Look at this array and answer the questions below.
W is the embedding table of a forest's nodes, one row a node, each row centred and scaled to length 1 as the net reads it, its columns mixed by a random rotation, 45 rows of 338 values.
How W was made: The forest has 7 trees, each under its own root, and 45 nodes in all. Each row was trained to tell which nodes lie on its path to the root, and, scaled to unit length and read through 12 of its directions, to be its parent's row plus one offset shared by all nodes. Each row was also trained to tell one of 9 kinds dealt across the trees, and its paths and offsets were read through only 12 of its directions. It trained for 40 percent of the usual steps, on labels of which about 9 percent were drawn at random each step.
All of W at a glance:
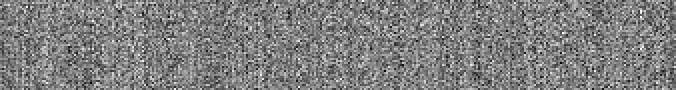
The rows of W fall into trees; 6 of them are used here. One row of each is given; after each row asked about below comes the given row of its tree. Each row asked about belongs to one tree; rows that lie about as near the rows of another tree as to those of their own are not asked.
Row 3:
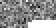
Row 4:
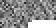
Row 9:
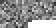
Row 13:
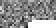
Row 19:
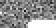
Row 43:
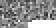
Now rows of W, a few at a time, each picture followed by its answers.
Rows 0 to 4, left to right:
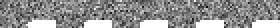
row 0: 3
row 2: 3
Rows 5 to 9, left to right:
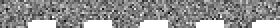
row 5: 13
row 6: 19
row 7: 3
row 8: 43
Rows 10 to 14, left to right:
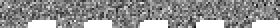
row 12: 43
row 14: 3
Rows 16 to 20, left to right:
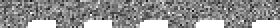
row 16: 43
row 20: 43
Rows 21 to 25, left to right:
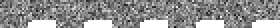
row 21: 9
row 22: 9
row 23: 4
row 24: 13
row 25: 4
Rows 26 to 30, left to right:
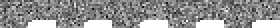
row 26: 43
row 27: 9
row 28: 3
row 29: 43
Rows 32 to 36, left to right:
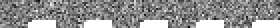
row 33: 3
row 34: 9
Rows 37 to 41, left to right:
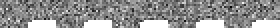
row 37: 43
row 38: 9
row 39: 9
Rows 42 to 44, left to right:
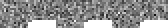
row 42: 19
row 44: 3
